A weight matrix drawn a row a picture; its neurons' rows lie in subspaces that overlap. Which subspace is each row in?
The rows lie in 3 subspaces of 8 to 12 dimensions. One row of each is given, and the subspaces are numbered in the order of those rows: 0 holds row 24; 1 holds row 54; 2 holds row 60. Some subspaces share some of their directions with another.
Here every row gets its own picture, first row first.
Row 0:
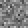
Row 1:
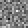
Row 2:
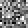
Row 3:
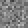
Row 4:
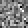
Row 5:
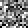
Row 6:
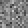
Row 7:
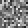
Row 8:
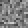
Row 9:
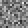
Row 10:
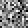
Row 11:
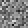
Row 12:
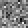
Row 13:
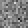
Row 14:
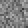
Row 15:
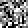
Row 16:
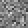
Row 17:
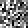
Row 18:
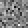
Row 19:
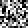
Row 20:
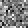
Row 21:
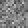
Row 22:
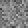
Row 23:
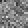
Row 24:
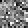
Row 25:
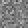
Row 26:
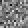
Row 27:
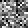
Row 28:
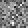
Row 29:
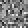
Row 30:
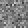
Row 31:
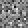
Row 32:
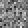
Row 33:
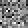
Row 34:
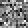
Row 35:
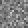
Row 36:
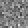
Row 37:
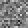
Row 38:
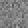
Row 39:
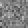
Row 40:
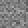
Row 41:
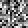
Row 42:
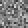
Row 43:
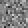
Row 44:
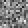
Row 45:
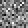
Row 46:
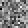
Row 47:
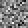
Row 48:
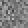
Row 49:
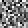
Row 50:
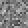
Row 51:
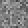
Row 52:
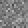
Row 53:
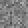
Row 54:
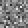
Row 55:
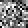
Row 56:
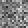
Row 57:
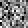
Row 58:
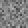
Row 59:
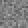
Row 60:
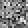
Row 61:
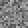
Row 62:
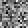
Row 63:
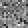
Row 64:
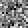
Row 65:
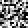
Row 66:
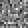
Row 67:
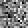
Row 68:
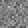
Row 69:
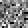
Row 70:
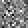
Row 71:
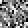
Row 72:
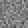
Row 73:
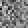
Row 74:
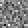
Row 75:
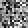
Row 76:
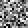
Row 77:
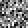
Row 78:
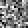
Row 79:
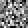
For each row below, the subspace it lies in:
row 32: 0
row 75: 0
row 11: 2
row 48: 2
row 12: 2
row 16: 2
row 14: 1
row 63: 2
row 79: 1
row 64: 0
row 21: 1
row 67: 0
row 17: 0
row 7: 1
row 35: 1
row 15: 1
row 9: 1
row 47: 0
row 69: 0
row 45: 1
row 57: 2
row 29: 0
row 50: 2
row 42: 1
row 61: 1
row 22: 1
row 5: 0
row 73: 2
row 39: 2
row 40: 2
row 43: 1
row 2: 2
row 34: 0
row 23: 0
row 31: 0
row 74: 2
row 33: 2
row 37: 2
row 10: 2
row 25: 0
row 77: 0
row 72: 0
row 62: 0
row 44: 2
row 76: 2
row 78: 1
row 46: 2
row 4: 1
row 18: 1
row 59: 1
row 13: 0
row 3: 2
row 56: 0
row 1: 2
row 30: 0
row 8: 0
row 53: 1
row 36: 1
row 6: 1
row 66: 0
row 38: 1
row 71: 1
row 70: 2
